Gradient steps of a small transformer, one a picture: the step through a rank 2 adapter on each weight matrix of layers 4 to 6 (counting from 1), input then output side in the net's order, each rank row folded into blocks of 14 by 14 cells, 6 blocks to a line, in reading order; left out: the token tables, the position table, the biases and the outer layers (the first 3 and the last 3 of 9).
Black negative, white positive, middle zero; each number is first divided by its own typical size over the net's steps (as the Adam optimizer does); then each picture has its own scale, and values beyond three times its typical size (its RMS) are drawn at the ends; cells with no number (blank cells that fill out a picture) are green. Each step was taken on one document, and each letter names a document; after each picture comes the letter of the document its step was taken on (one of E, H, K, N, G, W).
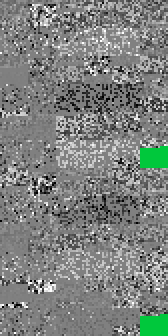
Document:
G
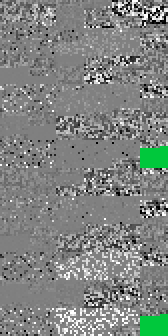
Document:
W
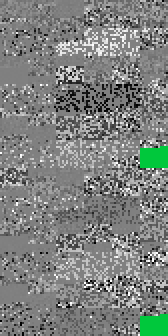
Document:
G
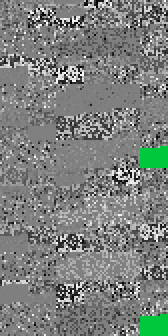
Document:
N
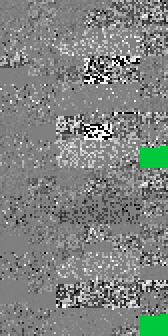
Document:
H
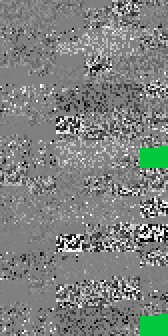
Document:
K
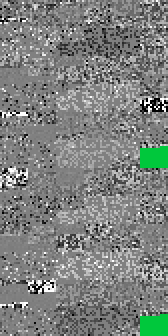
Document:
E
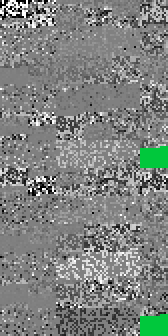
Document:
N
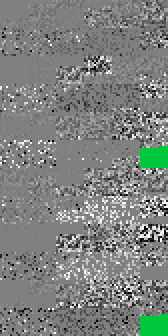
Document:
K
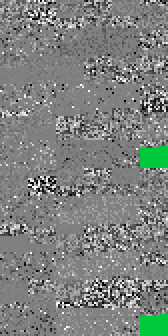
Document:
H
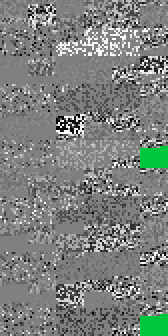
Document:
G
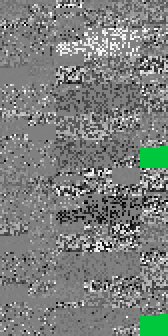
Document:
G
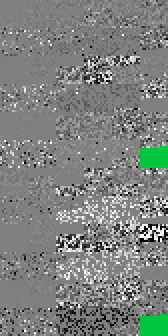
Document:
K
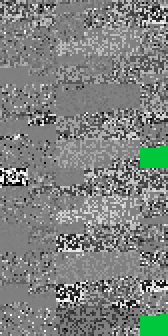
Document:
W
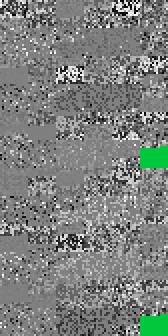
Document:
N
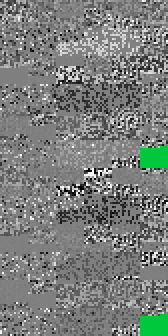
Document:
G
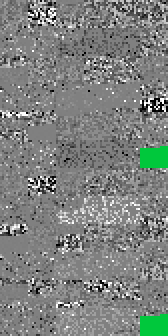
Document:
H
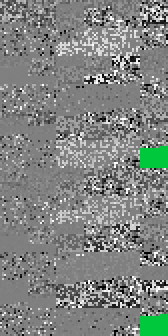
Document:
W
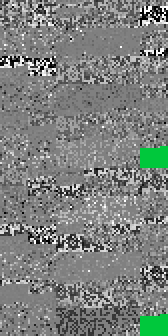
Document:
N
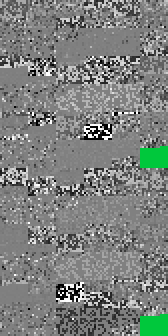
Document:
N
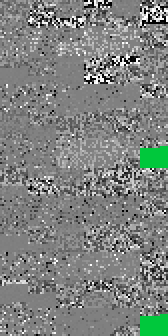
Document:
W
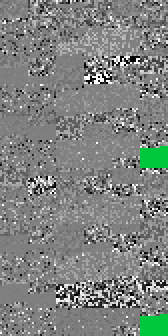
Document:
W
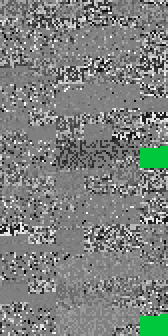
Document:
E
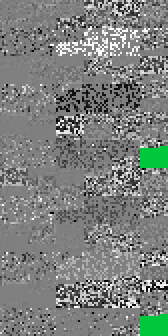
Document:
G
